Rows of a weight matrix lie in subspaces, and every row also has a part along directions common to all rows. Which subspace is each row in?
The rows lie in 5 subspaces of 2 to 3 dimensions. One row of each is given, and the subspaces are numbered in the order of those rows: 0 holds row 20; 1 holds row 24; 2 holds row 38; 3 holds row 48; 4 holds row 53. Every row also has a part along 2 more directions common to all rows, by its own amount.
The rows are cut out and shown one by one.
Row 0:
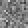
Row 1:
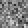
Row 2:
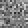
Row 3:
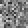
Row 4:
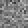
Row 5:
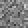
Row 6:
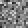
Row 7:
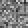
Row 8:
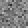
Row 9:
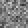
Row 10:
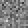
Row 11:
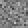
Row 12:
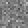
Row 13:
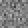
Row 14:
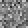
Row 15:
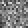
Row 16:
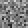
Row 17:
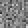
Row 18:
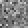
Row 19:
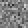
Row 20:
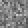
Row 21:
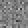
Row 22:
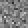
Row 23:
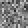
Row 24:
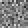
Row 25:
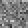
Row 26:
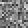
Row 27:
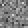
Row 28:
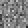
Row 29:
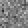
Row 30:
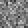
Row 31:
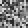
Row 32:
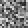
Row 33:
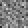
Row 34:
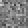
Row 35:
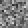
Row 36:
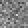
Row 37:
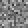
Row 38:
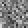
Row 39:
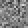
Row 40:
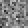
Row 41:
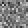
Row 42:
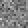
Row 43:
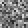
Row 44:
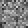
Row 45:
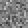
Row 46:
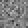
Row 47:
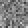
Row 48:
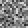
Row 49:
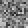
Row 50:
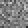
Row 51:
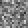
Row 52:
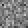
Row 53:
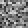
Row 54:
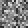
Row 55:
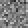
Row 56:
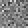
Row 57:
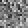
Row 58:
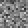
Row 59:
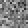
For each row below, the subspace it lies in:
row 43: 2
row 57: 0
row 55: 0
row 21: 3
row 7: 0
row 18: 2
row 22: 4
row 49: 0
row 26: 1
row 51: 4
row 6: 4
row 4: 1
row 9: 2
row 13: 0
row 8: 3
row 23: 1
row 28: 4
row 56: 1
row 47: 0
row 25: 4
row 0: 0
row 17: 4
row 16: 4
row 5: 1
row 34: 0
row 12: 3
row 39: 2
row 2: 1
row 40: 2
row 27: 3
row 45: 2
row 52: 0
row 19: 1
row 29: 2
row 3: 4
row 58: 4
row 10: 3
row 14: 0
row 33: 2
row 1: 2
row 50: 1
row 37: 0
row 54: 3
